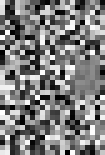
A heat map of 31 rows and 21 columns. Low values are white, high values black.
In the middle right lies a patch that is calmer than the rest. The middle right is the calmest part. No overall slope runs across the table. The texture is fine-grained noise. No seam splits the table. There are no regular stripes. The halves do not mirror each other.
